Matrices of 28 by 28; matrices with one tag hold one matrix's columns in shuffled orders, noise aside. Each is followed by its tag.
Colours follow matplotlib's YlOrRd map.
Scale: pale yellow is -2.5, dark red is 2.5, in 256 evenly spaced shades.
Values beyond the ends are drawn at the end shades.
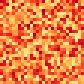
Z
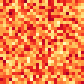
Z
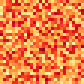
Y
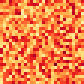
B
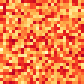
B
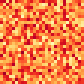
Z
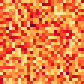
Y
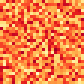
Y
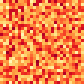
Z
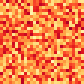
Y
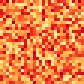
Z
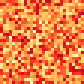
B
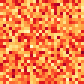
B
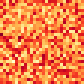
B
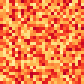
Z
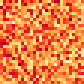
Z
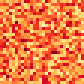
Y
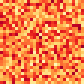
Y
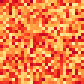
B
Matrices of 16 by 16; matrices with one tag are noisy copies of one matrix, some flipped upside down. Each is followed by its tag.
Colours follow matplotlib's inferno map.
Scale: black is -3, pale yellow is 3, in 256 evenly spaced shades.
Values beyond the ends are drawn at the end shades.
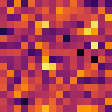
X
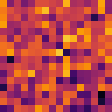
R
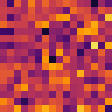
X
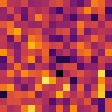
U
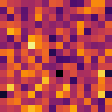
U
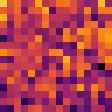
R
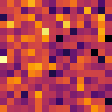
U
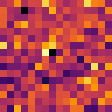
X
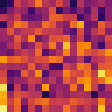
R
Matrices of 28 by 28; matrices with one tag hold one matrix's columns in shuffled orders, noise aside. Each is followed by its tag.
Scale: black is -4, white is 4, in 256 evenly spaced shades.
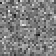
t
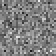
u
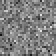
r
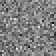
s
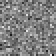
r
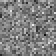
t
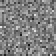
r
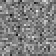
t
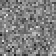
r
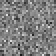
r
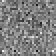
u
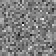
s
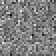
t
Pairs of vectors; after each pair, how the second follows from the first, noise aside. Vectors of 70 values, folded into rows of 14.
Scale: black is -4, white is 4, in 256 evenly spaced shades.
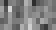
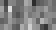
copied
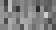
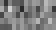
shuffled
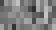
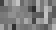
copied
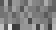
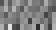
copied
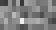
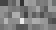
copied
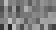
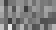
negated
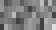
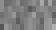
shrunk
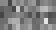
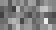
copied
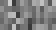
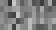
negated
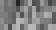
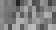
copied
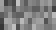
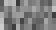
negated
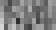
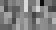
wrapped around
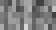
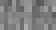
shrunk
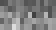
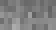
shrunk
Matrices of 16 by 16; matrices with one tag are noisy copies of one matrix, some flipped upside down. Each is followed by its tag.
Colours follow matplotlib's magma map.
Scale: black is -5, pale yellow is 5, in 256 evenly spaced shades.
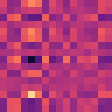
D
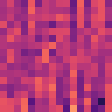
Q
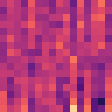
Q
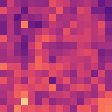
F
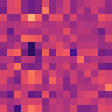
D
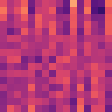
Q
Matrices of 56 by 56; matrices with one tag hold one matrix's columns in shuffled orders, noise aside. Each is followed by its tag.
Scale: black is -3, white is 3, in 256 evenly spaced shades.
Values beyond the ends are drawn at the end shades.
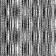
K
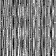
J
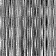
J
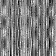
J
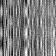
J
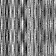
K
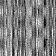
J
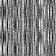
K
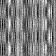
K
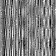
J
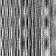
J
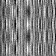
K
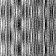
K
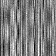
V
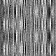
K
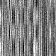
V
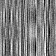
V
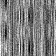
V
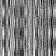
J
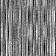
V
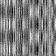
K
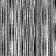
V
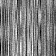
V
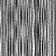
V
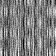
J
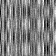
K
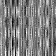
J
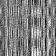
J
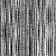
V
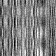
J
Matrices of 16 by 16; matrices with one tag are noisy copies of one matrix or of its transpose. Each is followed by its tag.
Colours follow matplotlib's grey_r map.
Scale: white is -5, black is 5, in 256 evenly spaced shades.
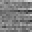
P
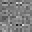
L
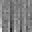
P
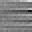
P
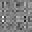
L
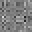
L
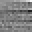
P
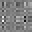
L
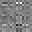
L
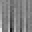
P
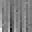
P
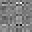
L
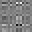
L
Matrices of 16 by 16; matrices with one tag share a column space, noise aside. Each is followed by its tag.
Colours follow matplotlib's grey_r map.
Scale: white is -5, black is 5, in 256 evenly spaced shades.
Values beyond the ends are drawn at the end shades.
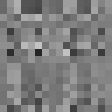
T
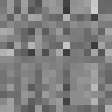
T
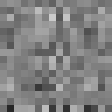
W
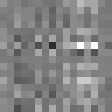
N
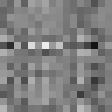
N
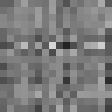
N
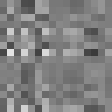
T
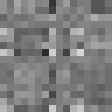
T
